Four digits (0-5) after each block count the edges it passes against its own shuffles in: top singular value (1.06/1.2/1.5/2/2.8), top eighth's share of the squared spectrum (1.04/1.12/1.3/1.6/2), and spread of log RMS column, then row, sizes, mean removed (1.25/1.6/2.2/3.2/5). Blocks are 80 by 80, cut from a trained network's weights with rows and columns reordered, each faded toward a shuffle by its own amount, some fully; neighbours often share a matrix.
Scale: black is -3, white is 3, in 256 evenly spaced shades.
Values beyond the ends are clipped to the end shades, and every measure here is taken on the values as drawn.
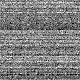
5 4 1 3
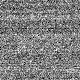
3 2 0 0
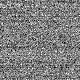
2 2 0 0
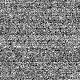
3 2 0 1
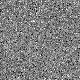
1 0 0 0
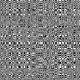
5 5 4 4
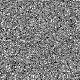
3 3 1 1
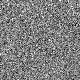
0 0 0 0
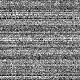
5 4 1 3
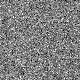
0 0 0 0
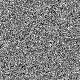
0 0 0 0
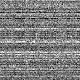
5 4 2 3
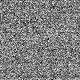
1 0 0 0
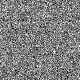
0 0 0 0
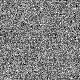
1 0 0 0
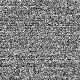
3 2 0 0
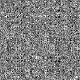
3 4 2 3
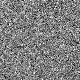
0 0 0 0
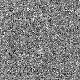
2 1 0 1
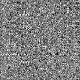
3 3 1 2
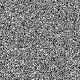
2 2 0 0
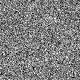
1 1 0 0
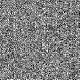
3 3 1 2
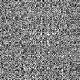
3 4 1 2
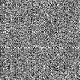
3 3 1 2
